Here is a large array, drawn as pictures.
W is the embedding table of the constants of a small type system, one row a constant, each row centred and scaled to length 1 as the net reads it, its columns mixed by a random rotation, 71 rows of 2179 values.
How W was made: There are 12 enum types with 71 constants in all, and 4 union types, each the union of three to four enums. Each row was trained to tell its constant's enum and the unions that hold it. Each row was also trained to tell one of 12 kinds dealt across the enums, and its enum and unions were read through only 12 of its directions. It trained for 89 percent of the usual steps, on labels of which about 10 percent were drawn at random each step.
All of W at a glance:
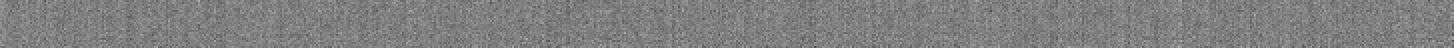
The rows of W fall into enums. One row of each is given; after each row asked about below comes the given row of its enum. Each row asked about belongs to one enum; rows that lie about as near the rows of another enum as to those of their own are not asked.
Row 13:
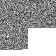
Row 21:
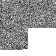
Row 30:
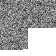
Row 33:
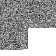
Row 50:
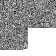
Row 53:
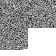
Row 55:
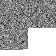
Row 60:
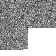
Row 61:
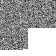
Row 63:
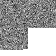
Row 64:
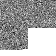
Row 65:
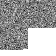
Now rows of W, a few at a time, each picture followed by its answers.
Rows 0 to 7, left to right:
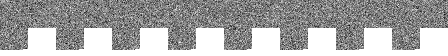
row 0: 33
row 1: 61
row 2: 33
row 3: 55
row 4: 53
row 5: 61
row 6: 33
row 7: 21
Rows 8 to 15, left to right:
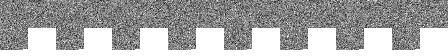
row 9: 64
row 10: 21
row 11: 33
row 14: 21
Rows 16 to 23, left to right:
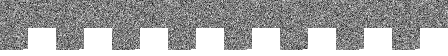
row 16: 65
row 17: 60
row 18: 30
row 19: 61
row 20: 64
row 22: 53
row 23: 50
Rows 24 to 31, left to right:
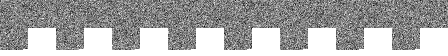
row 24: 60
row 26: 63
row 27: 63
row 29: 65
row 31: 30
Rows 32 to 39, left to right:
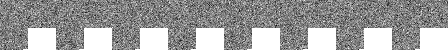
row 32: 13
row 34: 55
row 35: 61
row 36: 50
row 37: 63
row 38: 60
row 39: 55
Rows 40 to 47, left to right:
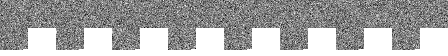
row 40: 13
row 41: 63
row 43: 61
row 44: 65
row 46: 21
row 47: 30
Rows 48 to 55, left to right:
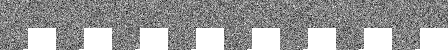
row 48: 65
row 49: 65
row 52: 60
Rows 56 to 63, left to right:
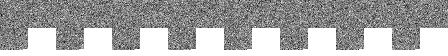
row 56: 33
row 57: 50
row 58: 21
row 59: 63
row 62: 60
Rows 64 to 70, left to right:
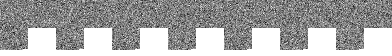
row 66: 65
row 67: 53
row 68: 60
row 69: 55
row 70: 50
